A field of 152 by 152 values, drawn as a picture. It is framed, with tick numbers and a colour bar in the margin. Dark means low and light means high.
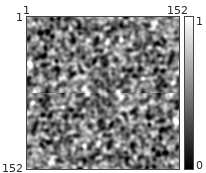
Stripes: none. Seam: none. Grain: blotchy. Histogram: bell-shaped. Symmetry: a half turn.
